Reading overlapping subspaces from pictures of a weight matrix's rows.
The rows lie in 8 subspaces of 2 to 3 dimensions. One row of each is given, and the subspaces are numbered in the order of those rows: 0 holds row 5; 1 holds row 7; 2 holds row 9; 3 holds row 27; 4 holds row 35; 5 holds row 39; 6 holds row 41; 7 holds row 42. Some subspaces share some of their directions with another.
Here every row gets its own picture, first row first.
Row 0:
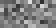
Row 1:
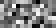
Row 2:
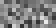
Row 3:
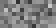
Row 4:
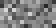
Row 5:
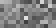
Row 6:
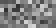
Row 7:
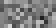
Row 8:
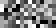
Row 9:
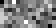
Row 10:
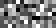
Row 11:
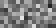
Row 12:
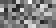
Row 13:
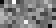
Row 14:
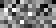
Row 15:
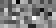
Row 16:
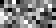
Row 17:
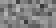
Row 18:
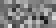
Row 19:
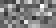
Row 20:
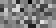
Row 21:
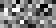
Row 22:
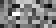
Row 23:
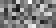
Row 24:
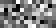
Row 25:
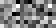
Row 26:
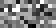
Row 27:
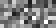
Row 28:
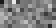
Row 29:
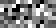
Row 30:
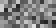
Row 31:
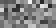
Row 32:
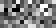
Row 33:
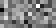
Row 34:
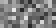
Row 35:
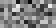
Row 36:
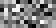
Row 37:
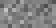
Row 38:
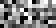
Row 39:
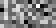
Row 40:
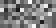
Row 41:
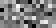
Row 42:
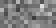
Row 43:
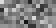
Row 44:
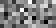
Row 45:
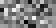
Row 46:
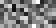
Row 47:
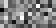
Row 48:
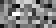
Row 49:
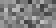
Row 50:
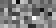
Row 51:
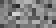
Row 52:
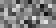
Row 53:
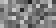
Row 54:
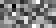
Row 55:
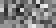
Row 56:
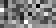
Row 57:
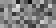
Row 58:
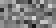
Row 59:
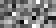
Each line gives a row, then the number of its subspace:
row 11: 5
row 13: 2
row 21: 6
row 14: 6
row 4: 6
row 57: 4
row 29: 3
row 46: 3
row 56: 5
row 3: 5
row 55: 4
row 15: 0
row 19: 7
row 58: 6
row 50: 0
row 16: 2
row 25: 4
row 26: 3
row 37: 6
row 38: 3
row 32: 6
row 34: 7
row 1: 3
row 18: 1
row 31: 0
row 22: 4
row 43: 2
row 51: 4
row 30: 7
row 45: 2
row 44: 3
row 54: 3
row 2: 1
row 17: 7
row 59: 3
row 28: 2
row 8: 7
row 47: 5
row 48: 4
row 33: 5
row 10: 7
